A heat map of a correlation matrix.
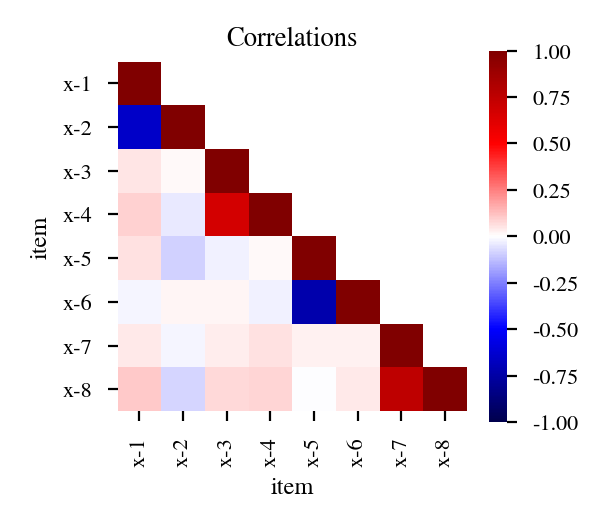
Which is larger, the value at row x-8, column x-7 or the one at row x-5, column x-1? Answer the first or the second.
the first
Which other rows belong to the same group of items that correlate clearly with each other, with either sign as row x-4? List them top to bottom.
x-3
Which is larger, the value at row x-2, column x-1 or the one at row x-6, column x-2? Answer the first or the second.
the second
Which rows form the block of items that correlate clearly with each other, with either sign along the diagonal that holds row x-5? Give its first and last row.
x-5 to x-6
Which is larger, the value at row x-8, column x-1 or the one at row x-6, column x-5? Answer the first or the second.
the first
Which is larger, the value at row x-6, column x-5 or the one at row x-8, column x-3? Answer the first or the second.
the second
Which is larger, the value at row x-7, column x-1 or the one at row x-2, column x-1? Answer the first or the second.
the first
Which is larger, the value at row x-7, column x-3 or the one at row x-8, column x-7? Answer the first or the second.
the second
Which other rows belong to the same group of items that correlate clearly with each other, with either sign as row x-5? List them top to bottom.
x-6
